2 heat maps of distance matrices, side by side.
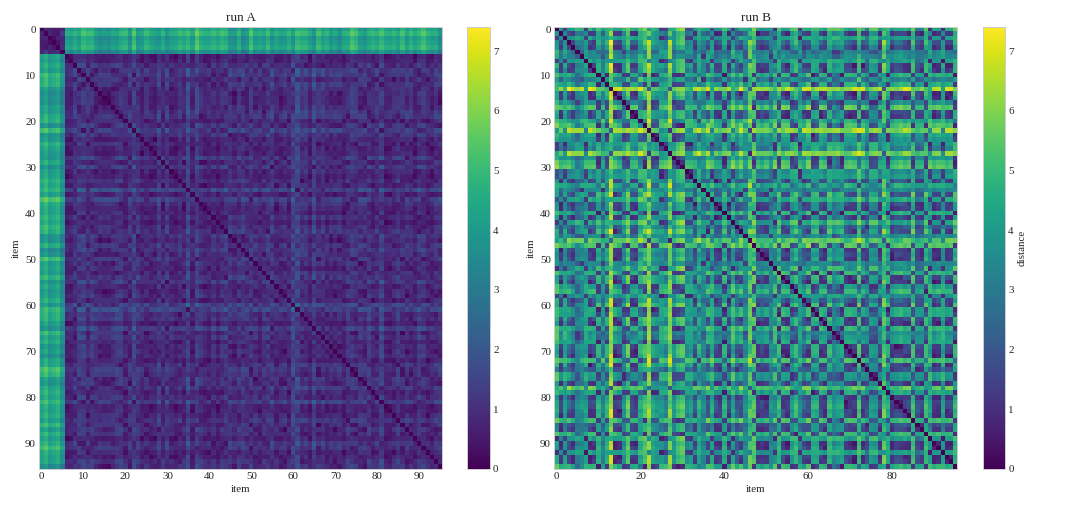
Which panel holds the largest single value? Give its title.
run B
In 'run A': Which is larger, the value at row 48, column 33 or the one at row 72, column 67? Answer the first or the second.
the first
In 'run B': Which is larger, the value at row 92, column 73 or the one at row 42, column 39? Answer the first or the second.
the first
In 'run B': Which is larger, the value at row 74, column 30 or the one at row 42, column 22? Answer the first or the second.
the first
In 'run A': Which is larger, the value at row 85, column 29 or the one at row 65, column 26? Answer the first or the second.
the second
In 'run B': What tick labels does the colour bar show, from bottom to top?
0, 1, 2, 3, 4, 5, 6, 7
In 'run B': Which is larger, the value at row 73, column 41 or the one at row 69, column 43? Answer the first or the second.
the second
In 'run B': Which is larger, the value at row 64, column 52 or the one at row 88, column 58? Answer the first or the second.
the second
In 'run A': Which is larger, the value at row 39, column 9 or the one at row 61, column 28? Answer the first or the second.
the second
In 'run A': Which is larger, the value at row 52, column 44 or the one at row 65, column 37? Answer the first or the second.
the second
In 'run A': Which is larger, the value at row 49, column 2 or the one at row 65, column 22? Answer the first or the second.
the first
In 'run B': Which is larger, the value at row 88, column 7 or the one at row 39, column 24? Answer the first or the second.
the first
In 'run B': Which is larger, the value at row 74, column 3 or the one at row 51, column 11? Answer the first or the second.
the first
